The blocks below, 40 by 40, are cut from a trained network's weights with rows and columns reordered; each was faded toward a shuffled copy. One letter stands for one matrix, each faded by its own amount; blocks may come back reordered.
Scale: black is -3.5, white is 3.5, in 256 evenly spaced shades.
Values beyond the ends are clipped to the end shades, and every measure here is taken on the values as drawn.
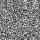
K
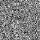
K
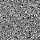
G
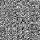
K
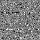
G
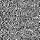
K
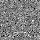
G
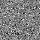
G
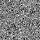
G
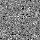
G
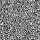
K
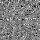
G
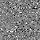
G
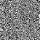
K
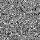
G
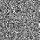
K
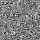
G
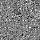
G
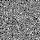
G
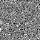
G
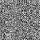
K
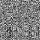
K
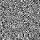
K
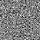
K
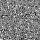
G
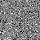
G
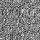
K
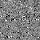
G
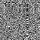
K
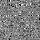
G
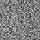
K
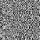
K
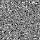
G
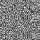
K
